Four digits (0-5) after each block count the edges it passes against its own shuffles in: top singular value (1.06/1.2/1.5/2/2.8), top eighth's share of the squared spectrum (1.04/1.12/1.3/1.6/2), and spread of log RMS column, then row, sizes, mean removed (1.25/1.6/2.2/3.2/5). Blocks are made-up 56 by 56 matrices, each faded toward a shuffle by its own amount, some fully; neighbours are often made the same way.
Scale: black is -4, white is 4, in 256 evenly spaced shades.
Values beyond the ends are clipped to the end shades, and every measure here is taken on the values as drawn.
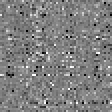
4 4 2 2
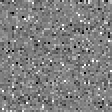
2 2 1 0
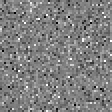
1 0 0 0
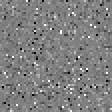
0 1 0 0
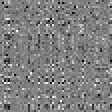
4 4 2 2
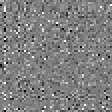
4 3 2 2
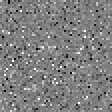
0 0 0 0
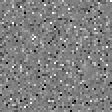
0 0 0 0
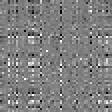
5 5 3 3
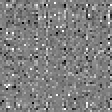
4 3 2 1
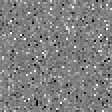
1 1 0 0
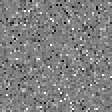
1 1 0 0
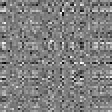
5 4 3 3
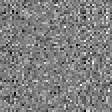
4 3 2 2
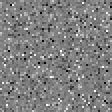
0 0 0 0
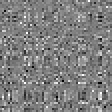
4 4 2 2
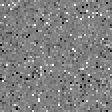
0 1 0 0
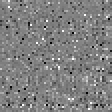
2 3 1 1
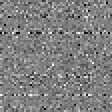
3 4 1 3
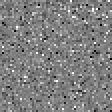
0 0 0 0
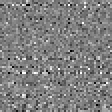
3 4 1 3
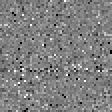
2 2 0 1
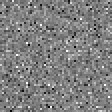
2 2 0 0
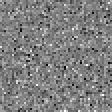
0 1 0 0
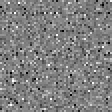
2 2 0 1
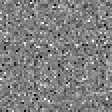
3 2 1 0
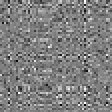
5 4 3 3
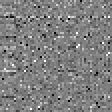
3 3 1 2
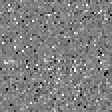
3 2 0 1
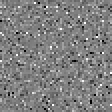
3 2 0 1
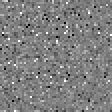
0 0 0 0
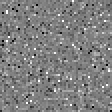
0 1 0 0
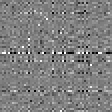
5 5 2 3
